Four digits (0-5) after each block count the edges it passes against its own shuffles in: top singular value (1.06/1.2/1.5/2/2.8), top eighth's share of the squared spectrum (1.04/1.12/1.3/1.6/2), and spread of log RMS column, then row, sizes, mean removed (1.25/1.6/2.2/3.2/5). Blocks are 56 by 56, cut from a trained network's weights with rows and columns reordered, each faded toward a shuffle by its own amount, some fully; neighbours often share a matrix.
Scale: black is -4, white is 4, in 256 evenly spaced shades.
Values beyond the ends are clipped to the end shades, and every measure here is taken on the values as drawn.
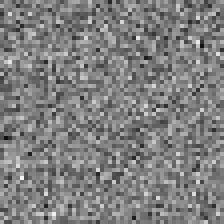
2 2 0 0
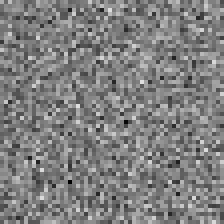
2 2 0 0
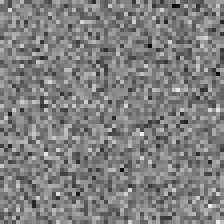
0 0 0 0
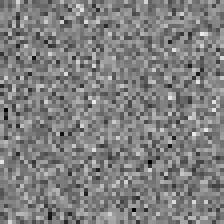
0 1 0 0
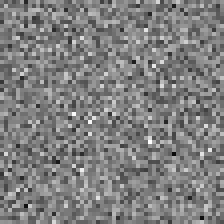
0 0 0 0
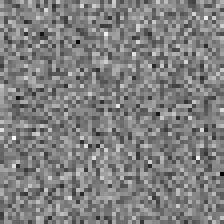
2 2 0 0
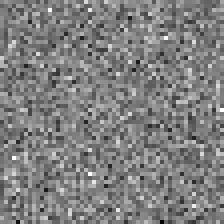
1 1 0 0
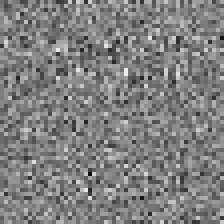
3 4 2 2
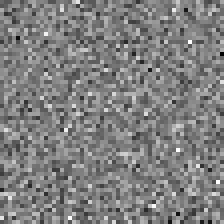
1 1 0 1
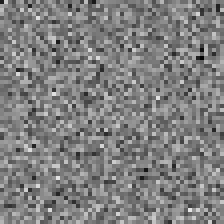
0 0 0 0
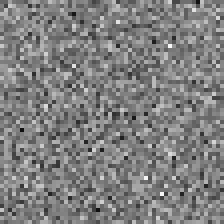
0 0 0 0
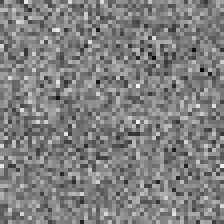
1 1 0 0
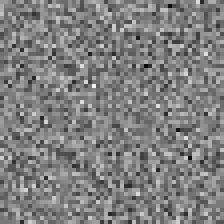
2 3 0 1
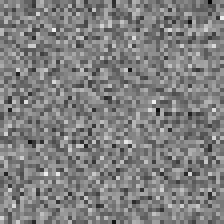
2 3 0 1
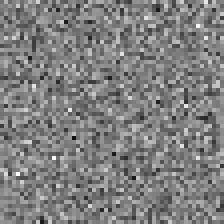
0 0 0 0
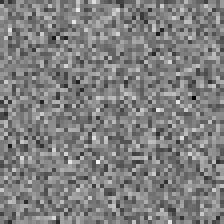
0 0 0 0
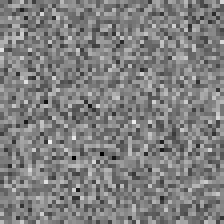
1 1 0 0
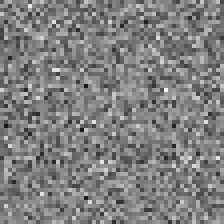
2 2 0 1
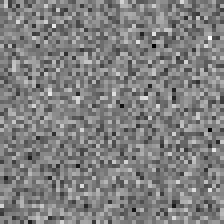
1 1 0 0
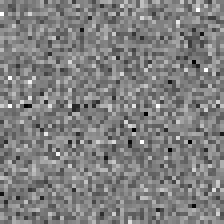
2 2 0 1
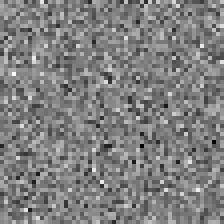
0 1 0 0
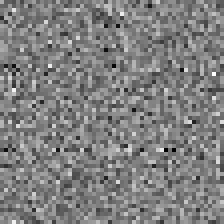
2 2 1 1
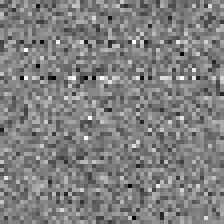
2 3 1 2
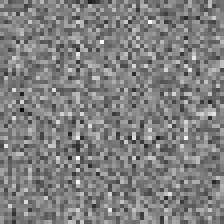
3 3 2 1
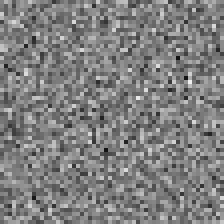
1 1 0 0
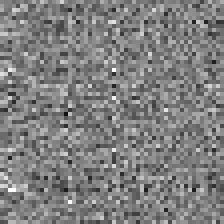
3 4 2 2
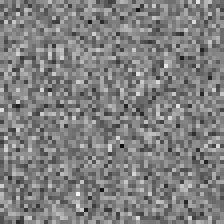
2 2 0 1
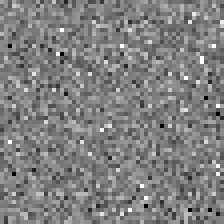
0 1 0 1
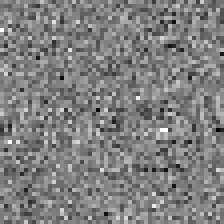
2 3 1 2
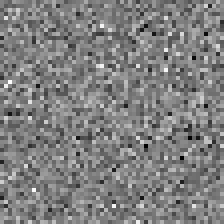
1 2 0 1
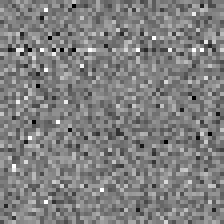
2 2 0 1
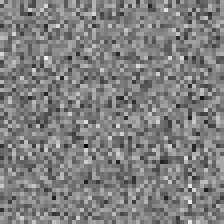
3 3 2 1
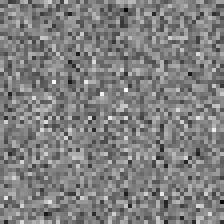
3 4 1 2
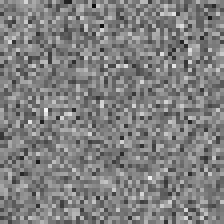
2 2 0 0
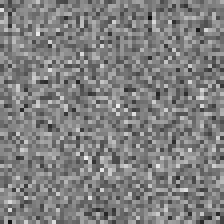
2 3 1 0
